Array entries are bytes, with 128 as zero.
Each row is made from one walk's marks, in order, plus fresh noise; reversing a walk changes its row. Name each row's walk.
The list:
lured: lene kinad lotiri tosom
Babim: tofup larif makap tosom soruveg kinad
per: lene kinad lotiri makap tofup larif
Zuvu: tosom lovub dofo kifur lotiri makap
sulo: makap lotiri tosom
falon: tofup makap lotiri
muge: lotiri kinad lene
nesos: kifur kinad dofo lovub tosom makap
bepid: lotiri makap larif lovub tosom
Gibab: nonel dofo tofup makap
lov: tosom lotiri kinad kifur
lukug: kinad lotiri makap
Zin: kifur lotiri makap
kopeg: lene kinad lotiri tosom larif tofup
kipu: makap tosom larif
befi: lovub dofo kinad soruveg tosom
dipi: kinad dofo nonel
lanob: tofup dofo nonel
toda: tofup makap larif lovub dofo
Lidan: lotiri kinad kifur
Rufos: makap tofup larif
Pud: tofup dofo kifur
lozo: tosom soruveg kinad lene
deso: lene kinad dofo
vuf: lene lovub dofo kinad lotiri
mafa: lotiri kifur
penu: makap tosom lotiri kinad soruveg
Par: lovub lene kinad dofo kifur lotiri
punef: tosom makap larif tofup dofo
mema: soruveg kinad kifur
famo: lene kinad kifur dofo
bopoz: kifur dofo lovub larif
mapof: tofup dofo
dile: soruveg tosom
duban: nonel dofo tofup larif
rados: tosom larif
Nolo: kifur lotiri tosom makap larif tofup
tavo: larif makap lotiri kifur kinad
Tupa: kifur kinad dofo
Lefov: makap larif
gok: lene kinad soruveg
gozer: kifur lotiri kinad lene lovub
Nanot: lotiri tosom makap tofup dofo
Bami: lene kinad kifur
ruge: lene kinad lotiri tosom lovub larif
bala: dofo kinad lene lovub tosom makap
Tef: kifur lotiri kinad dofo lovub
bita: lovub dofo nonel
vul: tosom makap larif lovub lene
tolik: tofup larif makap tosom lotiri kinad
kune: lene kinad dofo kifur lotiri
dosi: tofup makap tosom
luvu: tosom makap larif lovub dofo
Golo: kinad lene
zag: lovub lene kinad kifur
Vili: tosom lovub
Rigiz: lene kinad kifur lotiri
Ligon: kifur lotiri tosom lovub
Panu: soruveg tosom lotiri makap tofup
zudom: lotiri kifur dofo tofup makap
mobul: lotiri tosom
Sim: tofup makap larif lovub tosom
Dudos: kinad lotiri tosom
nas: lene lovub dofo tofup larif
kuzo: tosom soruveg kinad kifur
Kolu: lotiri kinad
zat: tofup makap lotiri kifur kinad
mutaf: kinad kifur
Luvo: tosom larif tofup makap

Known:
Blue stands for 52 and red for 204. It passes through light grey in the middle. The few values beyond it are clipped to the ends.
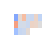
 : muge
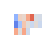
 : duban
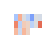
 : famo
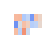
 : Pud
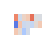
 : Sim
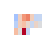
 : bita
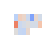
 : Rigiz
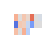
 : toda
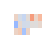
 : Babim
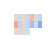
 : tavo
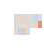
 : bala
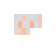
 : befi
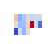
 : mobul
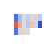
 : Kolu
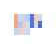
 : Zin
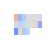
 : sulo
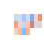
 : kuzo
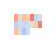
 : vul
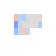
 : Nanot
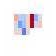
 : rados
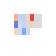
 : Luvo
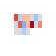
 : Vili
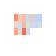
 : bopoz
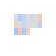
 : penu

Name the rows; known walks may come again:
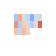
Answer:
famo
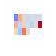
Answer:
deso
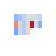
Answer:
Dudos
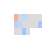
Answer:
Nolo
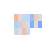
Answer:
zudom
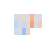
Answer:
kopeg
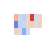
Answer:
Luvo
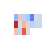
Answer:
Tupa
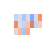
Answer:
kuzo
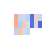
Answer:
Zin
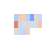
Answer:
Rigiz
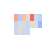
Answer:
bepid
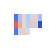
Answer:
Kolu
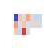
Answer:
dipi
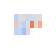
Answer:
lured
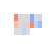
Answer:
Ligon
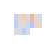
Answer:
per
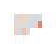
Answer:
bala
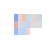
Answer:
muge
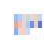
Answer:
lukug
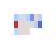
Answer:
Lidan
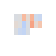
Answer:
ruge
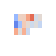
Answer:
duban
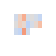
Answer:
vuf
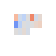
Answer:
punef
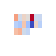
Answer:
Lefov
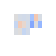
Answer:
zat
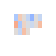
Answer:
kune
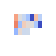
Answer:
mafa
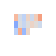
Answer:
Panu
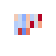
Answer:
dile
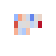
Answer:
Bami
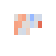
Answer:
zag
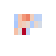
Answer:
bita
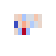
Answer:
mapof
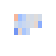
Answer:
sulo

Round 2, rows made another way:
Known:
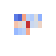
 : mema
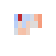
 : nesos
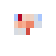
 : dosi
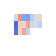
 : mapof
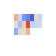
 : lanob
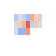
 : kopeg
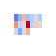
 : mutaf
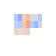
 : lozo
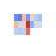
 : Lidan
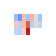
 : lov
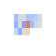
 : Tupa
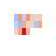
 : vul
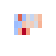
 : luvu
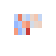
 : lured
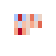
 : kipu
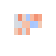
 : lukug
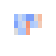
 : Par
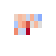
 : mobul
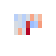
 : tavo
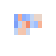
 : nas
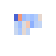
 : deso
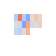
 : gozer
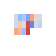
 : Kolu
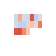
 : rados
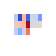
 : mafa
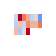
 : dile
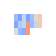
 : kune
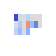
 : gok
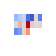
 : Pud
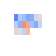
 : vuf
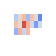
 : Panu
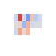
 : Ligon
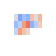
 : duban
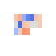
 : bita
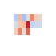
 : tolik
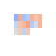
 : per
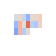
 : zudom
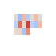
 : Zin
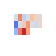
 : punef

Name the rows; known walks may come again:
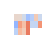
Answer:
Zuvu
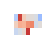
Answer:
dosi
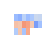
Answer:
falon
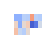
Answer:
muge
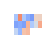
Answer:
famo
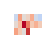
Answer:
sulo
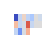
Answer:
Bami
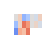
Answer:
Nanot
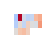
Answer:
nesos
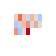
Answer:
Dudos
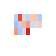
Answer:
lured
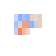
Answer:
duban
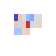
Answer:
zag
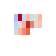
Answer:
Sim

